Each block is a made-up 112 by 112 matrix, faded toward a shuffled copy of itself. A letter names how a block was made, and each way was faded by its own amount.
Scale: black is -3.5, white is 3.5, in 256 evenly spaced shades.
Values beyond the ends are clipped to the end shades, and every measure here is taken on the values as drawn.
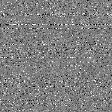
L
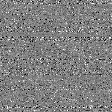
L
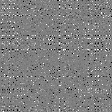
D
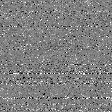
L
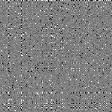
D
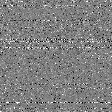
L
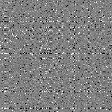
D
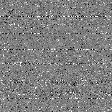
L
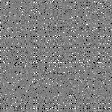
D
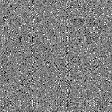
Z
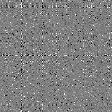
D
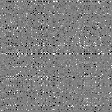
D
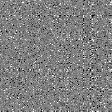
Z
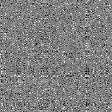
Z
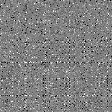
Z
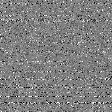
L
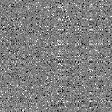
Z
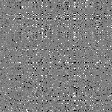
D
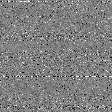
L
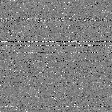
L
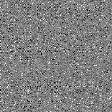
Z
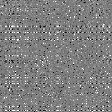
D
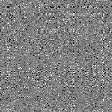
Z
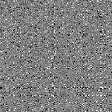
Z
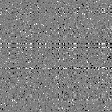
D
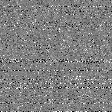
L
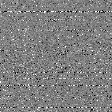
L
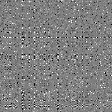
D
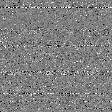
L
